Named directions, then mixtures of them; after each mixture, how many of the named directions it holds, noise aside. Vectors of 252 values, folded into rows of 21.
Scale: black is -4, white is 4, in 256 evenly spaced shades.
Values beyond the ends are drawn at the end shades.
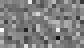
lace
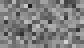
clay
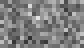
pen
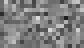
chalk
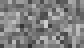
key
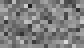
one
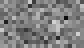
three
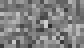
one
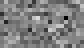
two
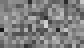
three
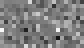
one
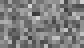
two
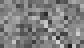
three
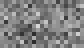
three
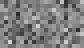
two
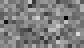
three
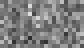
one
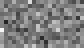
three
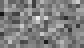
three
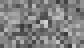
two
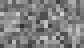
one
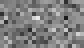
three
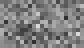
three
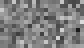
three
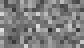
three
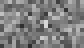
one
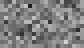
one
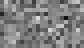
one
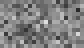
three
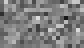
one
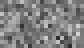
two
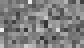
two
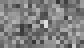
two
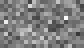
three
